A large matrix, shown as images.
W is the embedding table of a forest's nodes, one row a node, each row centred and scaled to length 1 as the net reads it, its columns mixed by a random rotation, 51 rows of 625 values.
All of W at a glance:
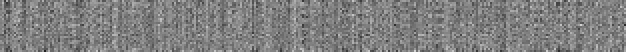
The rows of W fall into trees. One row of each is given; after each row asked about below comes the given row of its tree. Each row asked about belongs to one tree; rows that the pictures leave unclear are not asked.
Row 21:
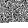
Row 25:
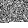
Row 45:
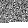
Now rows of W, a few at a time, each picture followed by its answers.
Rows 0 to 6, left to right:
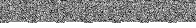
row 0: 25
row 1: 25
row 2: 21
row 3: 21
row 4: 21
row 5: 21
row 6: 21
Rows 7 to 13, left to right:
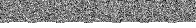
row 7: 25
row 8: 45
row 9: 25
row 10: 21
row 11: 21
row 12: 21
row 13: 45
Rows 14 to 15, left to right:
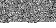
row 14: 25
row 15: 25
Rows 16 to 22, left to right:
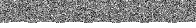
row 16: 45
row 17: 25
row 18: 45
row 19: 21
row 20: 45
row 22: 45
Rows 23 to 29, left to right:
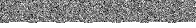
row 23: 21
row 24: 25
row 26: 25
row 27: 45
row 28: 21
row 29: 45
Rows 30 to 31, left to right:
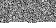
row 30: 25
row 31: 45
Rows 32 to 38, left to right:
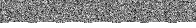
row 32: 21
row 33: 25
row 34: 45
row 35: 45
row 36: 25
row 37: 21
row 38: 21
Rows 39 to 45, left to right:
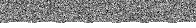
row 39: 45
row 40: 45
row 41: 25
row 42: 25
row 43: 45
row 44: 21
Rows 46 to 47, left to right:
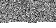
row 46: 45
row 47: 21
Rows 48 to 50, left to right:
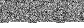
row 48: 21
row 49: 21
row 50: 21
